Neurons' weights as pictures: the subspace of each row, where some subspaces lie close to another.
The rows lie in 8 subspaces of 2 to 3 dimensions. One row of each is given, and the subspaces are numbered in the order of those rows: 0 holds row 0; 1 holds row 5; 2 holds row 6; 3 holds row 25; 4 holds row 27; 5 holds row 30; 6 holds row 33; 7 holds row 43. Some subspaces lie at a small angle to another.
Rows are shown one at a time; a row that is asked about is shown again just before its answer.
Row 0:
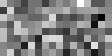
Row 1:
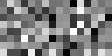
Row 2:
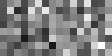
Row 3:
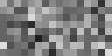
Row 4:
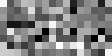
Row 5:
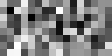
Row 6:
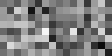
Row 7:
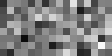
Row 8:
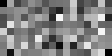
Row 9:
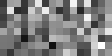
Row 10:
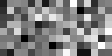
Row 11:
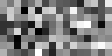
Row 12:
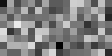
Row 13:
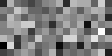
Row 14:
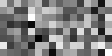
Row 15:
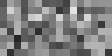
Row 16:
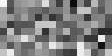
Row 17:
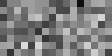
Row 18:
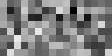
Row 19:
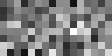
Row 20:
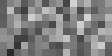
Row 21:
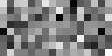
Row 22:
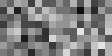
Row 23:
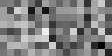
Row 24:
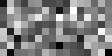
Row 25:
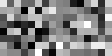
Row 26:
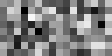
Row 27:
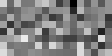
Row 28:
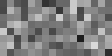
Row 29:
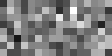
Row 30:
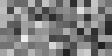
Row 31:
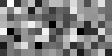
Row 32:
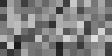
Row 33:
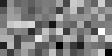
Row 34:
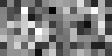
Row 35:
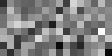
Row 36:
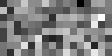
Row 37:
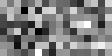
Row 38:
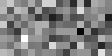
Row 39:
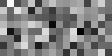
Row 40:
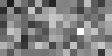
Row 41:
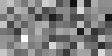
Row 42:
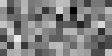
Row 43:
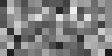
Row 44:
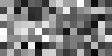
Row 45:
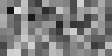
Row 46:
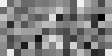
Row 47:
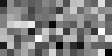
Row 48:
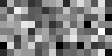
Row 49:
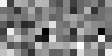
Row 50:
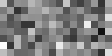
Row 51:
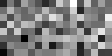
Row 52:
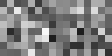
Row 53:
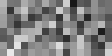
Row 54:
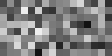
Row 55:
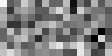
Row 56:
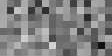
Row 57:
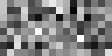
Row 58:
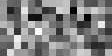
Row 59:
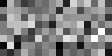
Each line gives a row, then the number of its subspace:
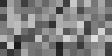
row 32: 1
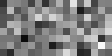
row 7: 5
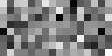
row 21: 0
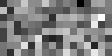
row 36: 0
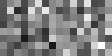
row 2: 2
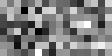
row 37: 3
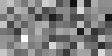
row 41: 4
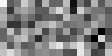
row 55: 2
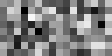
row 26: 7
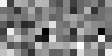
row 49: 5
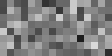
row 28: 0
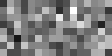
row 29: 3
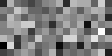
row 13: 1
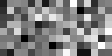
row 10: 5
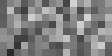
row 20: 6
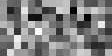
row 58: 7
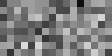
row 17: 0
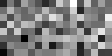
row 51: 4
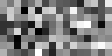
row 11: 3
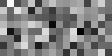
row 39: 4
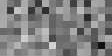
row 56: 2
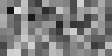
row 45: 1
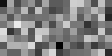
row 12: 3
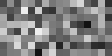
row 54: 3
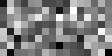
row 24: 7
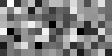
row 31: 4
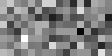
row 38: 4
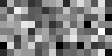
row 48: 1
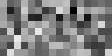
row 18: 7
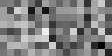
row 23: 2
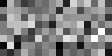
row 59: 1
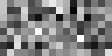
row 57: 0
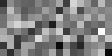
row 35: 6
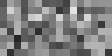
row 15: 7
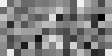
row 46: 0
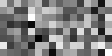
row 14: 6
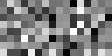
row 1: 4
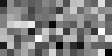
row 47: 6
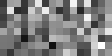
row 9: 2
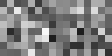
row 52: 5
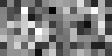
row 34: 7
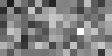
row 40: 4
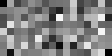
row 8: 0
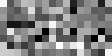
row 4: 2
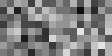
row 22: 5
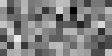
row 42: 3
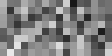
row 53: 6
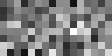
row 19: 4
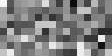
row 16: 5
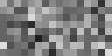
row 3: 6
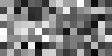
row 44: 0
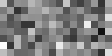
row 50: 1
